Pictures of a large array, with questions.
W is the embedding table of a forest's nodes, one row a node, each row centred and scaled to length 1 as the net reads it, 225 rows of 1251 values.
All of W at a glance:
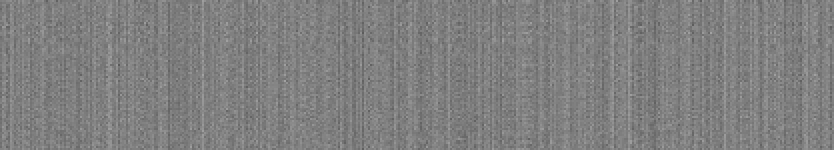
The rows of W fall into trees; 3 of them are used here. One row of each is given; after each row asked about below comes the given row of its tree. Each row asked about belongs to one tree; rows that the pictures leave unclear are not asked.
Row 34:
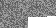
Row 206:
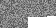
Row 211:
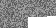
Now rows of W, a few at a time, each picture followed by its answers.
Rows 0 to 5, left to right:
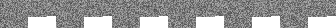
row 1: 34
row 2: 34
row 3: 34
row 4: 206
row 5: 34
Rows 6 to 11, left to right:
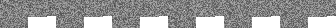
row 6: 206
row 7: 206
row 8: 34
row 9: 211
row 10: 206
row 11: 206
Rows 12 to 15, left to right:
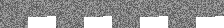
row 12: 34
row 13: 206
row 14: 34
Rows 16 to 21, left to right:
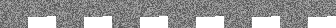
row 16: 206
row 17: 34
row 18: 211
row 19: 34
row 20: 206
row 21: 34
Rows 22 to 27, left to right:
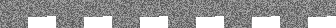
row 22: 211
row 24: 206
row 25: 206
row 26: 34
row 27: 34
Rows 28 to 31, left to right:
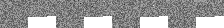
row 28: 206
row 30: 211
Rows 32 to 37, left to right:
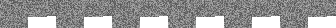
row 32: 206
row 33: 34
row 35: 34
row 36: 34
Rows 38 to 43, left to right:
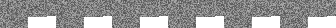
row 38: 34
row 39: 206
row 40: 206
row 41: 206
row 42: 34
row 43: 206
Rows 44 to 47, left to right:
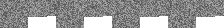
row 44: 206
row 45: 34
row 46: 206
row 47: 34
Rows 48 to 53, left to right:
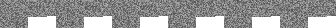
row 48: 34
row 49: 34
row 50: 34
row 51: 206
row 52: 206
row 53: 34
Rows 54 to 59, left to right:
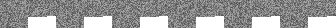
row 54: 211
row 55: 34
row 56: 206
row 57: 34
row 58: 34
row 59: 34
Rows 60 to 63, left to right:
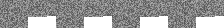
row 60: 34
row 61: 34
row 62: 34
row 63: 34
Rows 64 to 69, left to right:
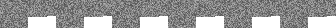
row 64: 206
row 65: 34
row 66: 206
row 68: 206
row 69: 206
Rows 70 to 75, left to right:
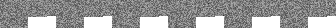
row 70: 34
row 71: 206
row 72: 206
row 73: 211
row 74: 206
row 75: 206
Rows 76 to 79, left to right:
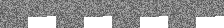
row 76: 34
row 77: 206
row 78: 206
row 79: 206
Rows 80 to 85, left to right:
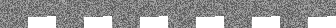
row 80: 34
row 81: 206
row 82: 34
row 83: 34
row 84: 34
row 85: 211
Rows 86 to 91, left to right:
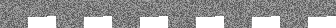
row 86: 206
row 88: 34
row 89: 206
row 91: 34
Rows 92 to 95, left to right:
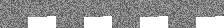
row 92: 206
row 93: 206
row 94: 34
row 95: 206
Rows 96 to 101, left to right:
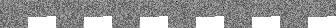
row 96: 34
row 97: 34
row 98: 34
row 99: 34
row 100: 206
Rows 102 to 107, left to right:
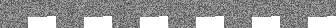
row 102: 206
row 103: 34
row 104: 211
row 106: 206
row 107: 206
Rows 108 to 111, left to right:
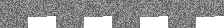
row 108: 34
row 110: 206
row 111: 34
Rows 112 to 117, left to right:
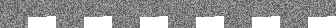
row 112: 34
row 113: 34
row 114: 206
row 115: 34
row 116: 206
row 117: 206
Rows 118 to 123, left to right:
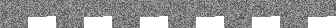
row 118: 206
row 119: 211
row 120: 34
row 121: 34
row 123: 206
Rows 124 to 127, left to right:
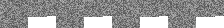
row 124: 206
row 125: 34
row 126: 206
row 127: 34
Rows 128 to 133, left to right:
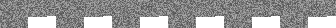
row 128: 211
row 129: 206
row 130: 34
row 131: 206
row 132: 206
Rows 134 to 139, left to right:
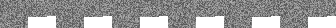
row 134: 34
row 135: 34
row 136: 206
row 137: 34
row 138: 206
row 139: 206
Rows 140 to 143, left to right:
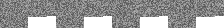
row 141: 34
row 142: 211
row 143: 34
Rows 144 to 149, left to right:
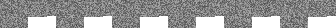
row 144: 206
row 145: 206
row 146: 206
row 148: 206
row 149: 34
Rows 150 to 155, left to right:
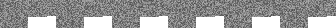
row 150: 34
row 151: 34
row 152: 206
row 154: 206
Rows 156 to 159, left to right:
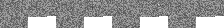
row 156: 34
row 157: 34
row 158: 206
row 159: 34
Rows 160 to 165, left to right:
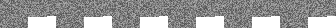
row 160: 206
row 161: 206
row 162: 34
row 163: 34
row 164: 34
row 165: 211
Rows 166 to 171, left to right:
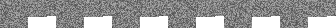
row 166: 206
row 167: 206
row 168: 206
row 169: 206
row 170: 34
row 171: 34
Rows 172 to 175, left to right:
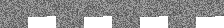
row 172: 206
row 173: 34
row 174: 206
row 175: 206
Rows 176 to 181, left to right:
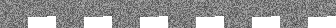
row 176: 206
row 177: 34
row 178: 34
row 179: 34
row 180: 211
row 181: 34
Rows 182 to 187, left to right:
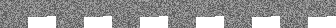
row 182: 206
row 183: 206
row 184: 34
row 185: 206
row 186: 206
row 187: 34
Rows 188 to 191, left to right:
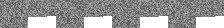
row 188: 34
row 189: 206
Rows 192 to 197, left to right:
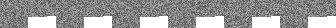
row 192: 206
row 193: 206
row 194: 206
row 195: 34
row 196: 34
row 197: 206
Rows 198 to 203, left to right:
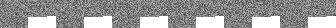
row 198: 34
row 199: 211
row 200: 34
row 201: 34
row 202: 206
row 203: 34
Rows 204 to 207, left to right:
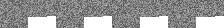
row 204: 206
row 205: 34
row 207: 206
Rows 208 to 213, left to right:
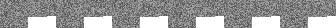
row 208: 206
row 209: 211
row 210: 34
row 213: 34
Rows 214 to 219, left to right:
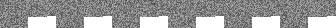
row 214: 34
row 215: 206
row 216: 206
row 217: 34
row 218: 206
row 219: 206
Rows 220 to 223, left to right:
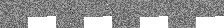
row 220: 206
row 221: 206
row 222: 34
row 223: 34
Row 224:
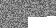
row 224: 206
